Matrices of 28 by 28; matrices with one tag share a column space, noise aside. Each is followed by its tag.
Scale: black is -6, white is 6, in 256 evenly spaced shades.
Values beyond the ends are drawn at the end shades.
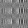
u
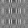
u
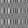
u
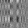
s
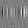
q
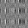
u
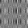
u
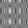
u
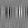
q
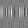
q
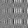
u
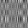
s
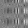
u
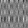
s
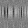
q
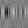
q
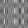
u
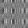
u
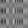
u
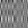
s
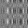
u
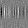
q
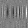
q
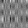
s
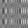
u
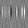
q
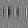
q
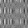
u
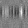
q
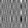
s
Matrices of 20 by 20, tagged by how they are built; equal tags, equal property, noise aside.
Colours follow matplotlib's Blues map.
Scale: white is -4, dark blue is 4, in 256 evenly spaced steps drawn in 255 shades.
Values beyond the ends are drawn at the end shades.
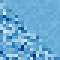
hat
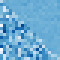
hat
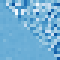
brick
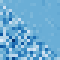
hat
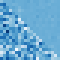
hat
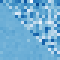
brick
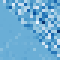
brick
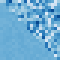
brick
